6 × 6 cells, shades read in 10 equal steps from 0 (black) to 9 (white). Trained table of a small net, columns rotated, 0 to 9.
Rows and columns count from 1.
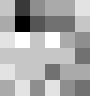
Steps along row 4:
same same same same down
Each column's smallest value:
6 0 3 4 4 4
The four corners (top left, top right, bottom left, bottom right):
7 8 6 4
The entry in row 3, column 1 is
8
